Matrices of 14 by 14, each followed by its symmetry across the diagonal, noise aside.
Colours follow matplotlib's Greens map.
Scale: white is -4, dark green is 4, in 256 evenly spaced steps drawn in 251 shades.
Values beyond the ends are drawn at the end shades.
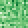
antisymmetric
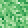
antisymmetric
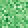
antisymmetric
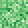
neither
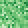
antisymmetric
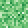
neither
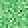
antisymmetric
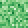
neither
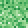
neither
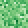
antisymmetric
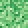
neither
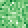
neither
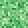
antisymmetric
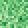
neither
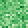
neither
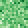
antisymmetric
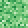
neither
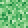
neither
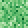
neither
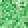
neither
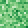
neither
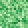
antisymmetric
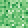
neither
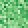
antisymmetric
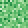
antisymmetric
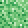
antisymmetric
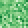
antisymmetric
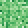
antisymmetric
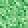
antisymmetric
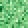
neither
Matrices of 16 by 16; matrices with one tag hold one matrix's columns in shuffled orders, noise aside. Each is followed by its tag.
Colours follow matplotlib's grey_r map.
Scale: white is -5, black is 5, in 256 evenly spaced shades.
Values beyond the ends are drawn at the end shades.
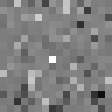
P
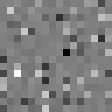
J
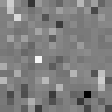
P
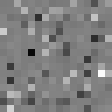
J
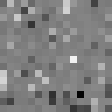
P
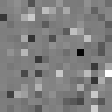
J
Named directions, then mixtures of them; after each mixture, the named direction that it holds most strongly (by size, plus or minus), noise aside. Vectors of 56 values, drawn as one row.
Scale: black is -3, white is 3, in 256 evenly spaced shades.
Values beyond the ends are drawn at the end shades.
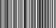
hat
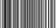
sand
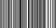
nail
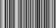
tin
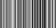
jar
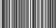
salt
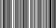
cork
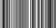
salt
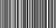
jar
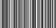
salt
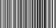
jar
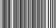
nail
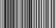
jar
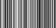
tin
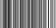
sand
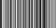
salt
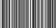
salt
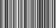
hat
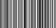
hat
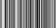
tin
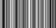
salt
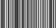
tin
